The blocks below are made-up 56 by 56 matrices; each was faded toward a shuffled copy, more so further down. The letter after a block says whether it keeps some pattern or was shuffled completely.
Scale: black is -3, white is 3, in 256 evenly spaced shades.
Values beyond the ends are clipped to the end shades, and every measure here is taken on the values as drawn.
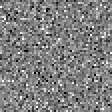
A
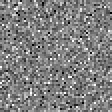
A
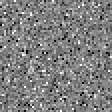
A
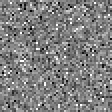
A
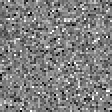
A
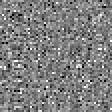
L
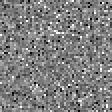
A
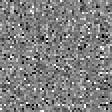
L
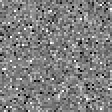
A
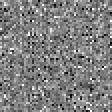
L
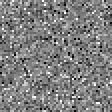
A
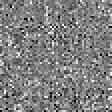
L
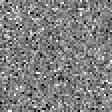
A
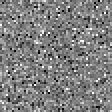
A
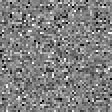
L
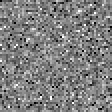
A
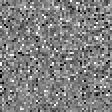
L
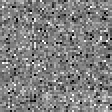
L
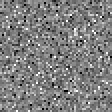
A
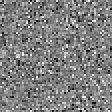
L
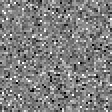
A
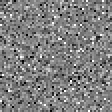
A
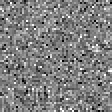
A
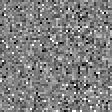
L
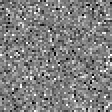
A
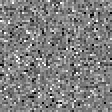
L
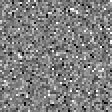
A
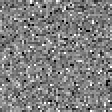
A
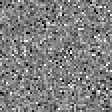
L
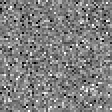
A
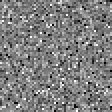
A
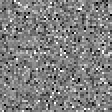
L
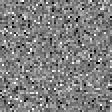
A
